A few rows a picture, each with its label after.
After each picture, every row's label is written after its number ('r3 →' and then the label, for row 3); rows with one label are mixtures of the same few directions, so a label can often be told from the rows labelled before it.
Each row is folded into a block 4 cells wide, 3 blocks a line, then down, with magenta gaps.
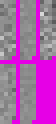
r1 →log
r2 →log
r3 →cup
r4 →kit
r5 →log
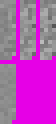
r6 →kit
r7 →kit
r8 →kit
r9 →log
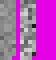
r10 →log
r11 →kit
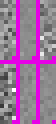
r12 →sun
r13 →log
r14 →log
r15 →kit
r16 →sun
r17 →log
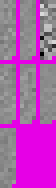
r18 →sun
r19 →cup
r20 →log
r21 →cup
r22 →kit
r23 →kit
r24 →kit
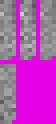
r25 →cup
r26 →cup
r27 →cup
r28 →log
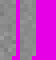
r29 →log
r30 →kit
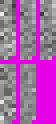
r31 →cup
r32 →cup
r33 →cup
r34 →log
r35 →kit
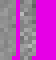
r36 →kit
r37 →cup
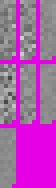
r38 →kit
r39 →log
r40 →cup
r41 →sun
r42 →log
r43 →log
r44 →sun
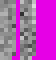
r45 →kit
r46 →cup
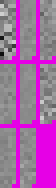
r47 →log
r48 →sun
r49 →cup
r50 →sun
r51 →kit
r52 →log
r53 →kit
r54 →log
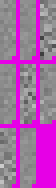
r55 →sun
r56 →log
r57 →log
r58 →sun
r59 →sun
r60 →log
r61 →log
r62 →kit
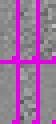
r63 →sun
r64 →cup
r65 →kit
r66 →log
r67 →log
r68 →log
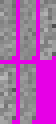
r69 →cup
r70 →sun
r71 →kit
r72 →kit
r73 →kit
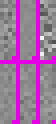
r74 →sun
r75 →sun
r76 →log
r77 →sun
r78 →log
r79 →cup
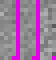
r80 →cup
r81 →sun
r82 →kit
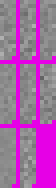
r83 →log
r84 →kit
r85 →kit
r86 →sun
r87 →kit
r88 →cup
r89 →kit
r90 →sun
